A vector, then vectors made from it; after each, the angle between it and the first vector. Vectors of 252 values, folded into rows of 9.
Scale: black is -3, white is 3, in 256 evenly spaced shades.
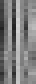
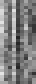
nearly opposite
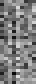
partly aligned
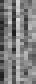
nearly parallel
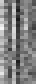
nearly opposite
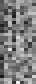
partly aligned
